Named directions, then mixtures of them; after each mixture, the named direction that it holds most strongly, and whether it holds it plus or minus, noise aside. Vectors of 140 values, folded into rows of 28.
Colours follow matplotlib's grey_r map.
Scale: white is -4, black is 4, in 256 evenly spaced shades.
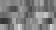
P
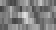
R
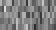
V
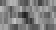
R, minus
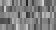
V, plus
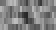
R, minus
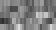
P, plus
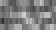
R, plus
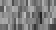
V, plus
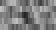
R, minus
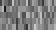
V, minus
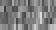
V, minus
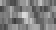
R, plus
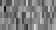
V, minus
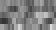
P, plus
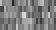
V, plus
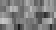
P, minus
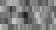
R, minus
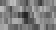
R, minus
